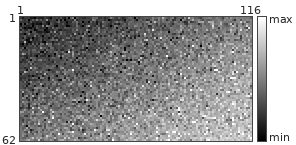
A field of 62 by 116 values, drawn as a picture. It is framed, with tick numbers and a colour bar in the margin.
There are no regular stripes. The field climbs toward the bottom right. The grain is fine, like static. The bottom right is the ninth with the highest average. The values follow a bell shape. The top left is the ninth with the lowest average. No single row or column stands out from its neighbours.
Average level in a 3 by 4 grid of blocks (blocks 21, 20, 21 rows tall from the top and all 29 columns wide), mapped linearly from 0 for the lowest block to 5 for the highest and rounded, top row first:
0123 / 1234 / 2345
